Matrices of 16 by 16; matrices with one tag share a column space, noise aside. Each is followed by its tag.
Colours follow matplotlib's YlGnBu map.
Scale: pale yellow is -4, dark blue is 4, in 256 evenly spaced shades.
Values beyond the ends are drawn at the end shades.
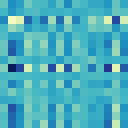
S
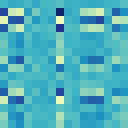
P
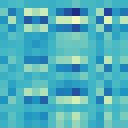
P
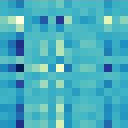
S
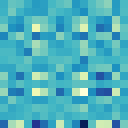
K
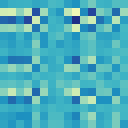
P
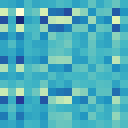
P
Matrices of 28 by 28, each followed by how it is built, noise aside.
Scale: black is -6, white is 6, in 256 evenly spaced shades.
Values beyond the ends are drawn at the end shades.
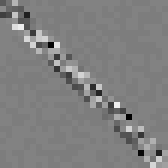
banded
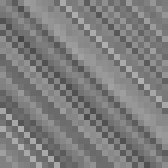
Toeplitz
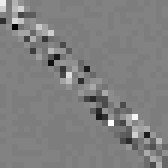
banded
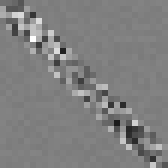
banded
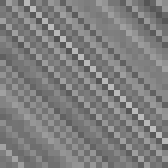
Toeplitz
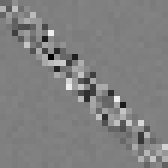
banded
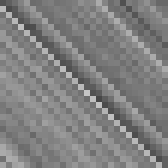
Toeplitz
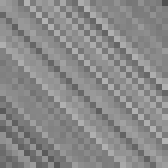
Toeplitz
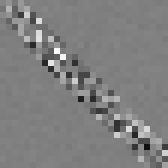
banded
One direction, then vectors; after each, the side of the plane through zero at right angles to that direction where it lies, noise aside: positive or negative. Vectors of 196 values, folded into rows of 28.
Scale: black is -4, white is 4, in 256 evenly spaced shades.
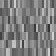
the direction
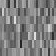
negative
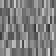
positive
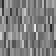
negative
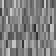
positive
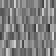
positive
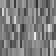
negative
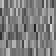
positive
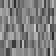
negative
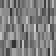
negative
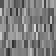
negative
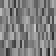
negative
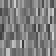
positive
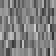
negative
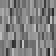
negative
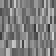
positive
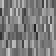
positive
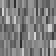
negative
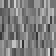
positive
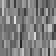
negative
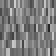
positive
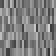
negative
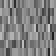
negative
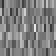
negative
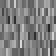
positive
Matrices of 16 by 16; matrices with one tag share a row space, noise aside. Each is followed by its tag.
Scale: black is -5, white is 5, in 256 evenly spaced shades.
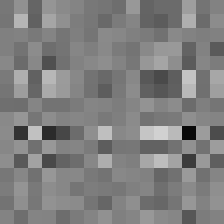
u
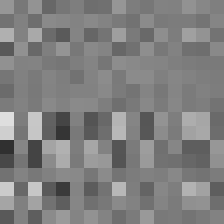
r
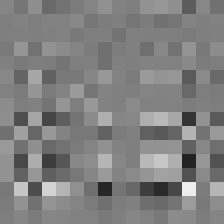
u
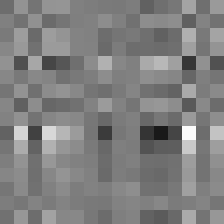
u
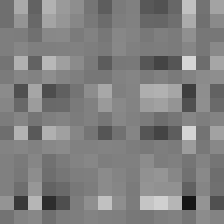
u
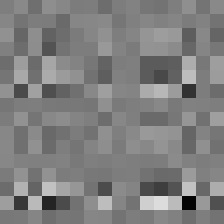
u
